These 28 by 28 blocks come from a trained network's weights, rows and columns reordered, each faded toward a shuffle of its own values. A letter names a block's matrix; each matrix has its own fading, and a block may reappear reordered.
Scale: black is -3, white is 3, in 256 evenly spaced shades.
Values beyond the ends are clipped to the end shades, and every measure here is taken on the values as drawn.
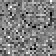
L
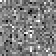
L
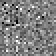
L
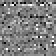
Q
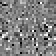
Q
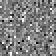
L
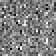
L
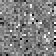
L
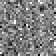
L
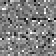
Q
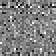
Q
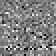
Q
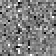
L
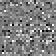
Q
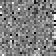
L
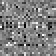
Q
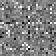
Q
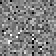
L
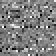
Q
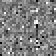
L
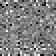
Q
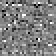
Q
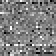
Q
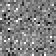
L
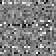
Q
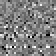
Q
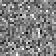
L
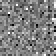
L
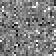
L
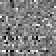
Q
